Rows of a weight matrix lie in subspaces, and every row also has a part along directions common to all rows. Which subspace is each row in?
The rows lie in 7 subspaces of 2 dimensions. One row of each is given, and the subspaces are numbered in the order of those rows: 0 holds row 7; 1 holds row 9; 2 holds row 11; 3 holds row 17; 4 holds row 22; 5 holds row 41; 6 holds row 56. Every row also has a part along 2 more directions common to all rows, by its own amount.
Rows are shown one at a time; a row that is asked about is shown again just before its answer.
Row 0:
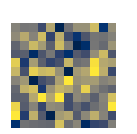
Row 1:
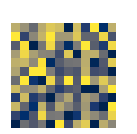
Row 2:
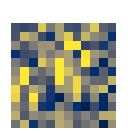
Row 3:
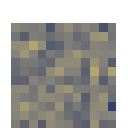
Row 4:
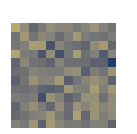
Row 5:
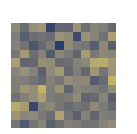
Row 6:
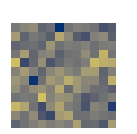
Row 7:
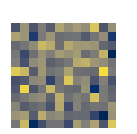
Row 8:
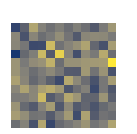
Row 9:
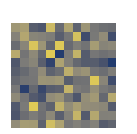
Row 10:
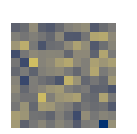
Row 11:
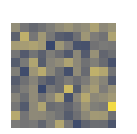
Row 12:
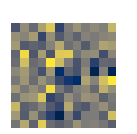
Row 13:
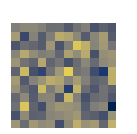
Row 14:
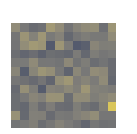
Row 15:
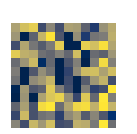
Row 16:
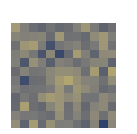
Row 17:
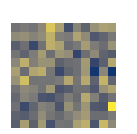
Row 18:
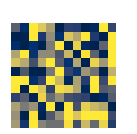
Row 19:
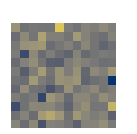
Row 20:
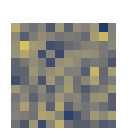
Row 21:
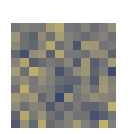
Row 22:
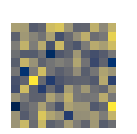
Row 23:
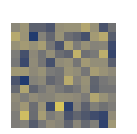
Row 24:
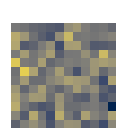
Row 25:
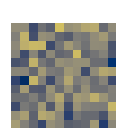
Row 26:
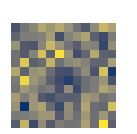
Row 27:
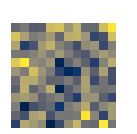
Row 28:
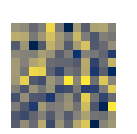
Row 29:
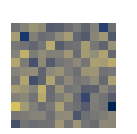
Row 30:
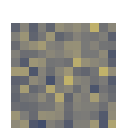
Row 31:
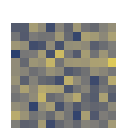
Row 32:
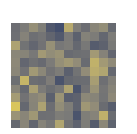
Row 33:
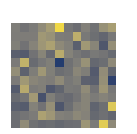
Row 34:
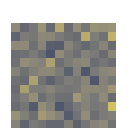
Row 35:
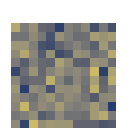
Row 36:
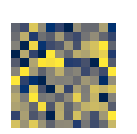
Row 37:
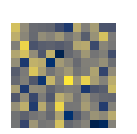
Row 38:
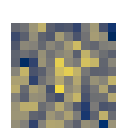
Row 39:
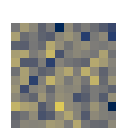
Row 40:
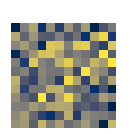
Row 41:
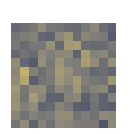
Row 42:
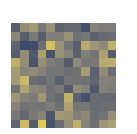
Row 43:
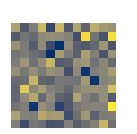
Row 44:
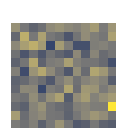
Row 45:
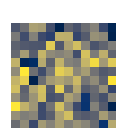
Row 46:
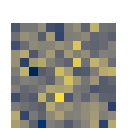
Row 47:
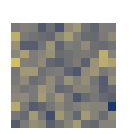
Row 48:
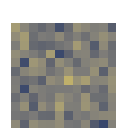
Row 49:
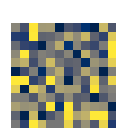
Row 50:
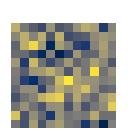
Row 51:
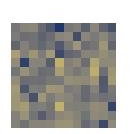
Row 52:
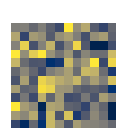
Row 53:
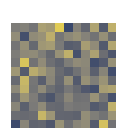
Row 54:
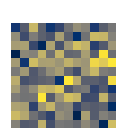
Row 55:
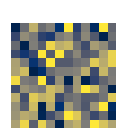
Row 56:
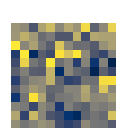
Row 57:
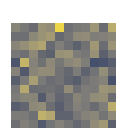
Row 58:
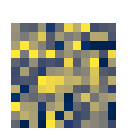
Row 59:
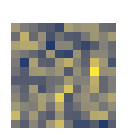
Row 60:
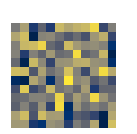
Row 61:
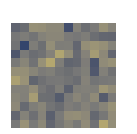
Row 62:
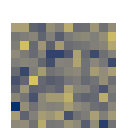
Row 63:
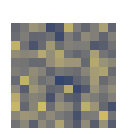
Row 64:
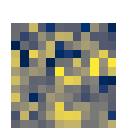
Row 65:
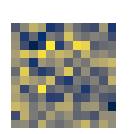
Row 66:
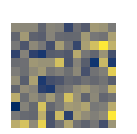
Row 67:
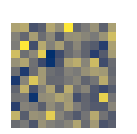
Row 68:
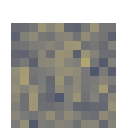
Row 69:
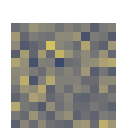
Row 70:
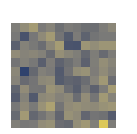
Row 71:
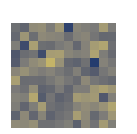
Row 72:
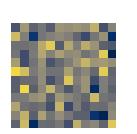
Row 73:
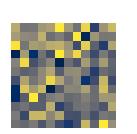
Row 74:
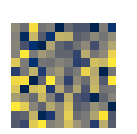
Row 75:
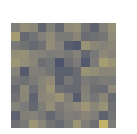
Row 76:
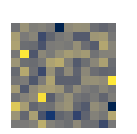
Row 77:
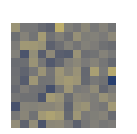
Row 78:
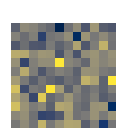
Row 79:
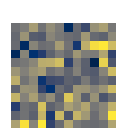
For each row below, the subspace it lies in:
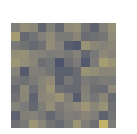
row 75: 5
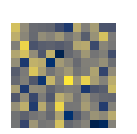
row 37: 3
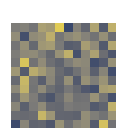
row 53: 3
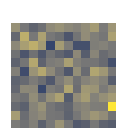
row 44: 2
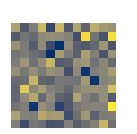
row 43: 1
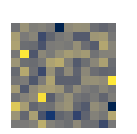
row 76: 6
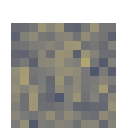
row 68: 5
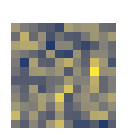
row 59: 2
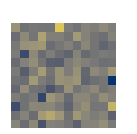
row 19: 6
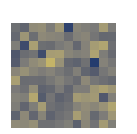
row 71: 4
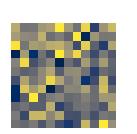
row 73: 6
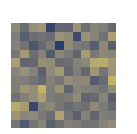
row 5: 1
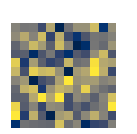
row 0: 2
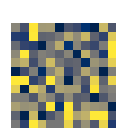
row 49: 0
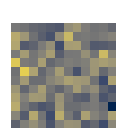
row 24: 5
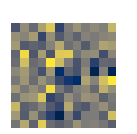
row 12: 6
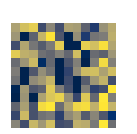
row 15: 5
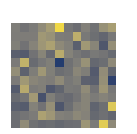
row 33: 6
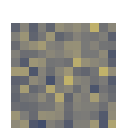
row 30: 0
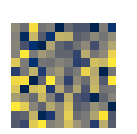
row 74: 0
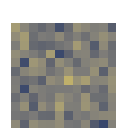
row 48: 3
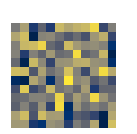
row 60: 0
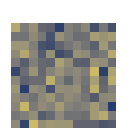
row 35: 0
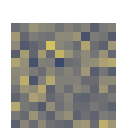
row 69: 6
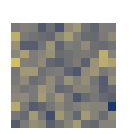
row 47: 5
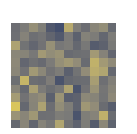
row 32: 2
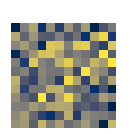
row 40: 1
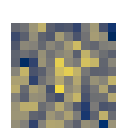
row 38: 5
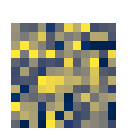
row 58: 4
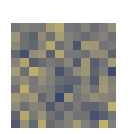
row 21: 0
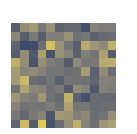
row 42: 4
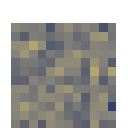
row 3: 3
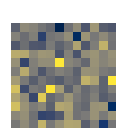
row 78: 6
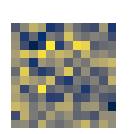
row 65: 2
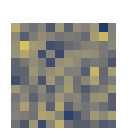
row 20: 3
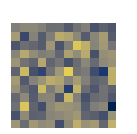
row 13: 2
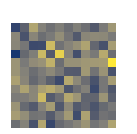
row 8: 1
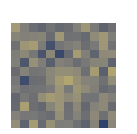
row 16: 2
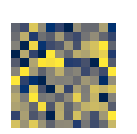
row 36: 4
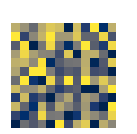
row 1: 3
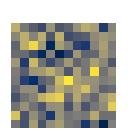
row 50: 2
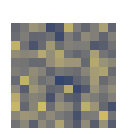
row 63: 2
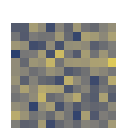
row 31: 1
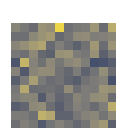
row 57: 3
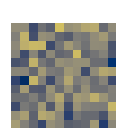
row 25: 0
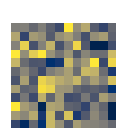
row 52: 4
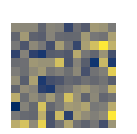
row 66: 4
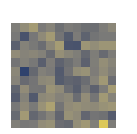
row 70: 5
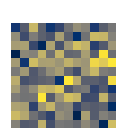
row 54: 1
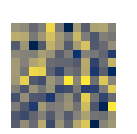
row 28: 3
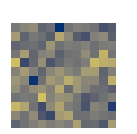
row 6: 2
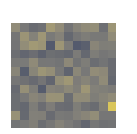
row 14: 2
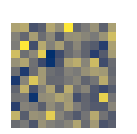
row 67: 4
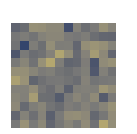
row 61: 4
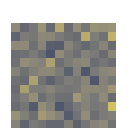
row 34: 1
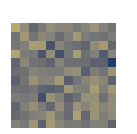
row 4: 1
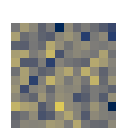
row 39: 1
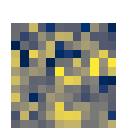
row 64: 6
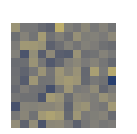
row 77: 6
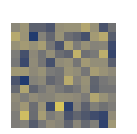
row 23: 0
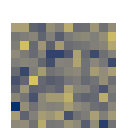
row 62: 4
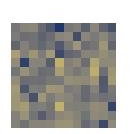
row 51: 6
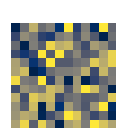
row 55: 3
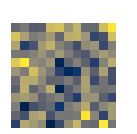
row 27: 5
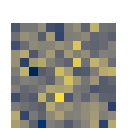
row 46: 0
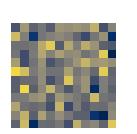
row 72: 0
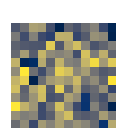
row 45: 5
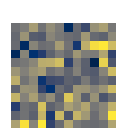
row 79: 4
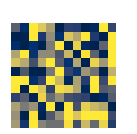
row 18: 0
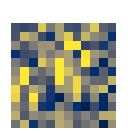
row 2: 5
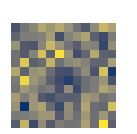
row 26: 2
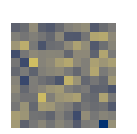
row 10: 1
